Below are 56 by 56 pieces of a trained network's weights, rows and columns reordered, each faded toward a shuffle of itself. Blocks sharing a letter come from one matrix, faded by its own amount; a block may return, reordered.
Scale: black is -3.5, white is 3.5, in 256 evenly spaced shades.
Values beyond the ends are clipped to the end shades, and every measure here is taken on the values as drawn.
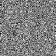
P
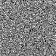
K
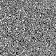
K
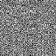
P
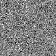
K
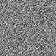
P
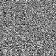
P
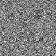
P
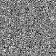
K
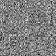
P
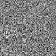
P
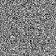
P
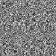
P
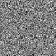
P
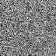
K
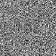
P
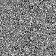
K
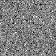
K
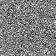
K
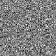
P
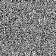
K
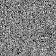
K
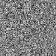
P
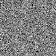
K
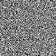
P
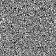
K
